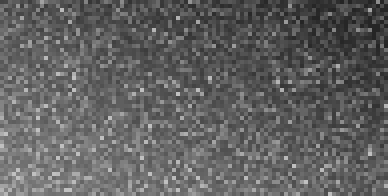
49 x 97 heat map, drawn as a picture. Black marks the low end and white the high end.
The top right is the ninth with the lowest average. There is an overall slope up to the bottom left. The bottom left is the ninth with the highest average. No regular stripes run through it.
